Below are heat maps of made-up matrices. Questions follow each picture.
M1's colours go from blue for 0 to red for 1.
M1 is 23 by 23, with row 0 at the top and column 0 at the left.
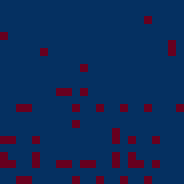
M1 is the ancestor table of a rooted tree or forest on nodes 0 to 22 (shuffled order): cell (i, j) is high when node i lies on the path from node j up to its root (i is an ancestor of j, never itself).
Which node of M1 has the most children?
22
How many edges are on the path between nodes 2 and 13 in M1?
2
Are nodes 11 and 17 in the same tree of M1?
yes
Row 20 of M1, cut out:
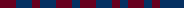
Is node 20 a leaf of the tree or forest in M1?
no
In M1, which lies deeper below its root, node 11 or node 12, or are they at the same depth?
node 12
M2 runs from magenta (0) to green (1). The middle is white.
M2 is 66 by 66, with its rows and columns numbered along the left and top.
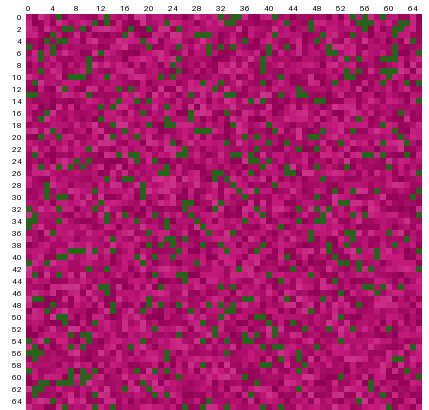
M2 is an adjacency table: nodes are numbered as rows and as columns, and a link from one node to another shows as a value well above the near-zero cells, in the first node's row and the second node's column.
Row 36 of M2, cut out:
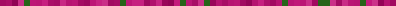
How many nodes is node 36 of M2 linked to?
8
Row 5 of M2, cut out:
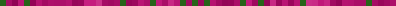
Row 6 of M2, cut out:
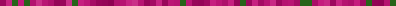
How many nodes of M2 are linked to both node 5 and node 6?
5
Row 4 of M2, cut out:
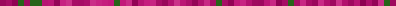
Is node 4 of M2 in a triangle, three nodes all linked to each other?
no
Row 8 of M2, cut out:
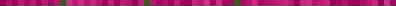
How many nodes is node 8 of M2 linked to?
3
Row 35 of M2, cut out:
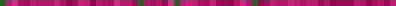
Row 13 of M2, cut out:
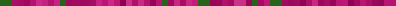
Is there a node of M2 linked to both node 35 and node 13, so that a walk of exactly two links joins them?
yes
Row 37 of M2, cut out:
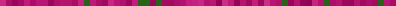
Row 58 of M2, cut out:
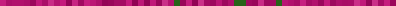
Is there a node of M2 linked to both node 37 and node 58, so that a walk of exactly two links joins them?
no
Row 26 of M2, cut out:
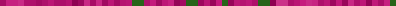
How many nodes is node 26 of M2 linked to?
8
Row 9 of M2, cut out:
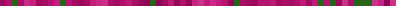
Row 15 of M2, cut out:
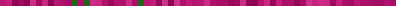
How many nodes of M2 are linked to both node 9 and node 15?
0
